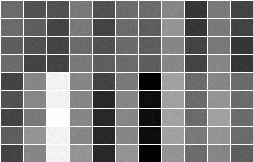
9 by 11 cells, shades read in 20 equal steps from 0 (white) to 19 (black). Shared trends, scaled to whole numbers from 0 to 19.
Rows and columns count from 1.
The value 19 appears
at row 5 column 7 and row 9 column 7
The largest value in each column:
14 14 14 11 16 11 19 9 15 10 15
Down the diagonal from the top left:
11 12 14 10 14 9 18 7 11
